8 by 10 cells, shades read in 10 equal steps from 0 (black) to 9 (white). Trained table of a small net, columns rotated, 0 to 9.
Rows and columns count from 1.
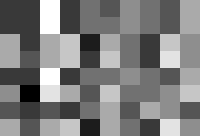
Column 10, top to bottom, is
6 6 5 5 6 7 3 5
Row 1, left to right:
2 2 9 2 4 3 5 4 3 6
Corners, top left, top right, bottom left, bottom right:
2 6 6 5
